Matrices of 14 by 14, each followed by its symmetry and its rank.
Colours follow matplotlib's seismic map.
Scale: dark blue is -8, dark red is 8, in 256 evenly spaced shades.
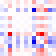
antisymmetric, rank two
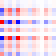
neither, rank one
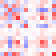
symmetric, rank three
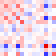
symmetric, rank three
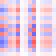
neither, rank one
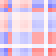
symmetric, rank one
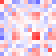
symmetric, rank three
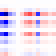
neither, rank one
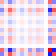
symmetric, rank one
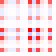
symmetric, rank one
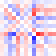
antisymmetric, rank two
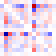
antisymmetric, rank two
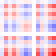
symmetric, rank one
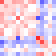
symmetric, rank three
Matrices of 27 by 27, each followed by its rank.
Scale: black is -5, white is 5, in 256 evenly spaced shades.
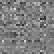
five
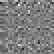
five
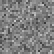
full rank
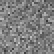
full rank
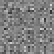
five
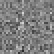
five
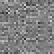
five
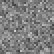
full rank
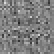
five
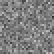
full rank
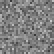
full rank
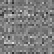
five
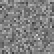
full rank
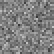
full rank
